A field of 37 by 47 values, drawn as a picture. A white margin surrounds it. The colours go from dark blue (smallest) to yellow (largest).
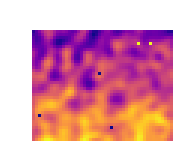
On average the colour sits 50% of the way up the scale. The field climbs toward the bottom. No regular stripes run through it. The texture is blotchy. Five lone cells stand out: two far higher and three far lower than their neighbours.
